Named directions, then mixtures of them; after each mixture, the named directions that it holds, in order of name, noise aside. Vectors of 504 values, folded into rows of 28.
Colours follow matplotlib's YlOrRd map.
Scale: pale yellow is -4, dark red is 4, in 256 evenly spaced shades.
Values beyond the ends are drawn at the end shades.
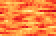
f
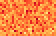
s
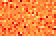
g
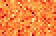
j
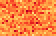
f, j, s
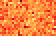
f, g, j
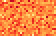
g, j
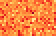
g, j, s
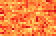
f, j, s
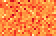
g, j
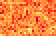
f, s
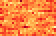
f, g, j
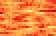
f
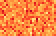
j, s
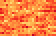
f, j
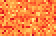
f, j, s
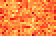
f, j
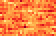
f, g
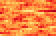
f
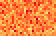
s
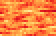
f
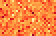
j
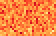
s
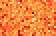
g, j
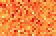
j, s
